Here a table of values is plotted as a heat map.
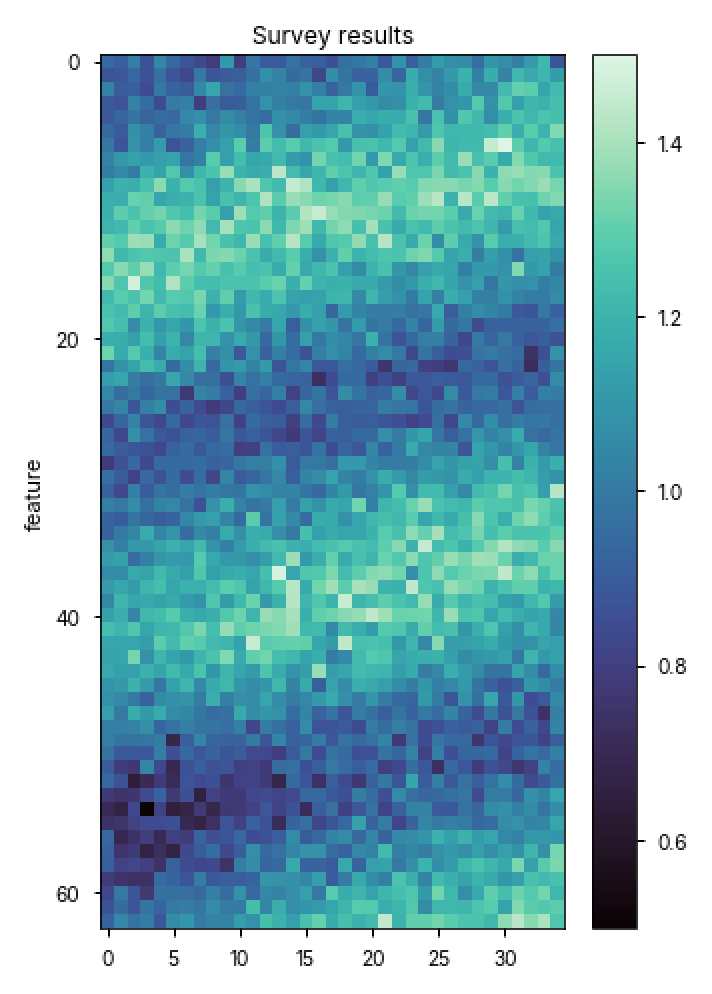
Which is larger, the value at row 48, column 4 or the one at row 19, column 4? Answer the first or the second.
the second
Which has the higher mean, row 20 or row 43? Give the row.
43
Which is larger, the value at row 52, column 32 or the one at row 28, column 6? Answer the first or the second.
the second
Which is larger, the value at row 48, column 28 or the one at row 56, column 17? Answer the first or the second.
the second
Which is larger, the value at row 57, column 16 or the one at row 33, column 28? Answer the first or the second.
the second
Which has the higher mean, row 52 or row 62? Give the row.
62
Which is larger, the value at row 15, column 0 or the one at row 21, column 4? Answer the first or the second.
the first
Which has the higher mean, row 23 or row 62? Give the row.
62
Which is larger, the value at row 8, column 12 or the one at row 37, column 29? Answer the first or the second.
the second
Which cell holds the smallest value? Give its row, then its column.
54, 3
